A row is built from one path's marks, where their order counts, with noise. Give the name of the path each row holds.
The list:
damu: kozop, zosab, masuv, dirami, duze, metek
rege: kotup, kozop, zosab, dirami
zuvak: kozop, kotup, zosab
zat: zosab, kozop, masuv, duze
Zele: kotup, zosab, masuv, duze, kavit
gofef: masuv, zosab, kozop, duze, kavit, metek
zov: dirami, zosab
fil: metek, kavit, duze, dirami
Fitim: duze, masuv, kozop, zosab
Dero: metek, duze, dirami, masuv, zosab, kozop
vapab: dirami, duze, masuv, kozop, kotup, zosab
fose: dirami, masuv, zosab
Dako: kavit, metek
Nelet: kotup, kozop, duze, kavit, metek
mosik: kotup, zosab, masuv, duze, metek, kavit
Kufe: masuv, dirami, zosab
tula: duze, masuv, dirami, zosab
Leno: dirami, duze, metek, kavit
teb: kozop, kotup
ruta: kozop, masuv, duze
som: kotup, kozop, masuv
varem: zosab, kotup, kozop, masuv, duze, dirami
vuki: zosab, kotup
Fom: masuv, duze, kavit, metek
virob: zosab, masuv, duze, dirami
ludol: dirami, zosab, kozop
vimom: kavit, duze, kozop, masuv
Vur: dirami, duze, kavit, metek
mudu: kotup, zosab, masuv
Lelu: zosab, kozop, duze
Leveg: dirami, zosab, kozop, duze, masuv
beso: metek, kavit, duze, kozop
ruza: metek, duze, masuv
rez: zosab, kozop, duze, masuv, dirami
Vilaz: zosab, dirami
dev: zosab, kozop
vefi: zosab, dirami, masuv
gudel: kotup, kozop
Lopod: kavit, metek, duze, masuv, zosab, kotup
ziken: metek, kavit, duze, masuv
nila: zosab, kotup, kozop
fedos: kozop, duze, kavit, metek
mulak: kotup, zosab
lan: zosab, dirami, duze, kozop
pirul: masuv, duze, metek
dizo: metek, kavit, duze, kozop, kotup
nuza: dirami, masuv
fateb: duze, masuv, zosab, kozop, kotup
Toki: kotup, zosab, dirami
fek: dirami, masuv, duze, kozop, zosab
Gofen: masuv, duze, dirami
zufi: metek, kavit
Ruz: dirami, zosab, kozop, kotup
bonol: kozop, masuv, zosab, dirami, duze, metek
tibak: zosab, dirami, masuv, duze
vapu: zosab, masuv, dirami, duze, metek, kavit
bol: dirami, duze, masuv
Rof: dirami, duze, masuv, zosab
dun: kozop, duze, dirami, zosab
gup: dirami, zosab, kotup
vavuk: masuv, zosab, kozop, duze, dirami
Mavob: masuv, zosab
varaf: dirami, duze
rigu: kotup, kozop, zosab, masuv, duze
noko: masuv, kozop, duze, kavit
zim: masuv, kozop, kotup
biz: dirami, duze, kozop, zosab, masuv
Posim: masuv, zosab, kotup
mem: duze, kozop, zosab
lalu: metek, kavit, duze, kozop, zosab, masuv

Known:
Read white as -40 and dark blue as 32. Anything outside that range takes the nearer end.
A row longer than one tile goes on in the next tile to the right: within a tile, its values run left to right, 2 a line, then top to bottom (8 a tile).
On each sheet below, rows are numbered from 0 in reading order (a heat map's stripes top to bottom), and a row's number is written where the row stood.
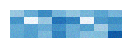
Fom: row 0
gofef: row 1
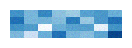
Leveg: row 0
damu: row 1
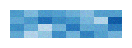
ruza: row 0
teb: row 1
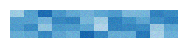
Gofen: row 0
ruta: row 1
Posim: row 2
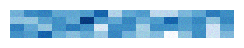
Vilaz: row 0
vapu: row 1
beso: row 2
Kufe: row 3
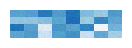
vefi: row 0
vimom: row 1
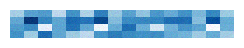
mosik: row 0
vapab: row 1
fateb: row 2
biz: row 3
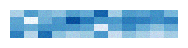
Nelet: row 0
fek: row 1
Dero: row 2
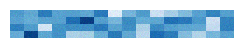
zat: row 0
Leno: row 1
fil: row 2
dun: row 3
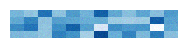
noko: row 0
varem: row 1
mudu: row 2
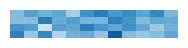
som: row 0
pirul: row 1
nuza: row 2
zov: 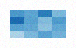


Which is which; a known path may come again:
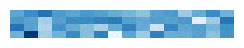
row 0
tibak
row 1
mem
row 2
zuvak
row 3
Fom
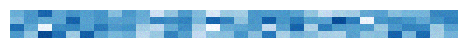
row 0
rez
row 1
varaf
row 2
ziken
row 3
lalu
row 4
mulak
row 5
dizo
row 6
gofef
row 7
Posim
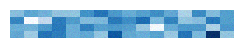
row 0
fedos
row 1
pirul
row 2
tula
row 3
Toki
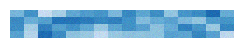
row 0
fil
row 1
Dero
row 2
nuza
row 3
dev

